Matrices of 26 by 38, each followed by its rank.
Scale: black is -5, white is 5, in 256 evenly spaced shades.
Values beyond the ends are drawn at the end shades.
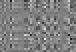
three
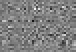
five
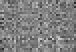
five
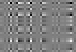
one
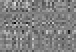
three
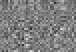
five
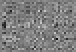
five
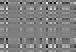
one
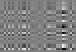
one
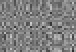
three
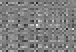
three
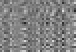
three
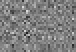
five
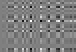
one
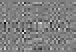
three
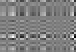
one
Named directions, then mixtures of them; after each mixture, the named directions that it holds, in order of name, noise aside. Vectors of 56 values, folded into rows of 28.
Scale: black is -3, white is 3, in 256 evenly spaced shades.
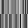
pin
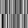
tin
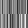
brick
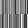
pin, tin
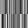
tin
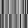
pin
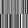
brick, pin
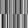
tin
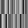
pin, tin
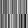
brick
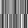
pin, tin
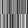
brick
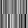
brick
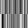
tin
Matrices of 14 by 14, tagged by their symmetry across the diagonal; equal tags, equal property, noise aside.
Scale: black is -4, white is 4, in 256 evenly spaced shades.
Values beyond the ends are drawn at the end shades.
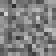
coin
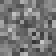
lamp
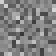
lamp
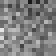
coin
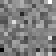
coin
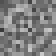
lamp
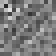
lamp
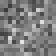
lamp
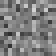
coin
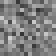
coin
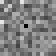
lamp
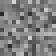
coin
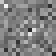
lamp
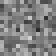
coin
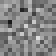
lamp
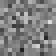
coin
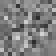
coin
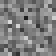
coin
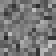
lamp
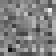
coin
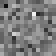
lamp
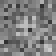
lamp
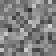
lamp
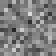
coin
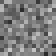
lamp
